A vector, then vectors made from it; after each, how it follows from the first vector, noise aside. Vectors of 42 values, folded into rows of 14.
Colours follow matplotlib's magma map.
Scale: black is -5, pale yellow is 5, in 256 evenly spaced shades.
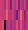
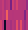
partly zeroed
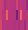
partly zeroed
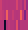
partly zeroed
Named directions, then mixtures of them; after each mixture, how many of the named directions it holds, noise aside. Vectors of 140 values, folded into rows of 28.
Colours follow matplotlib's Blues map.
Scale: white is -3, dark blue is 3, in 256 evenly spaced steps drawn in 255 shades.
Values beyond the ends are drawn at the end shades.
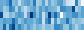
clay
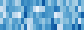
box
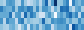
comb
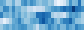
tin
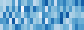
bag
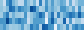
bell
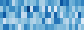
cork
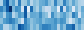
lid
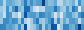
one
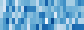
three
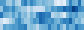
one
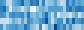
two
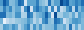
two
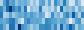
two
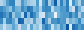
one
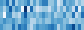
two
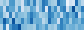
three
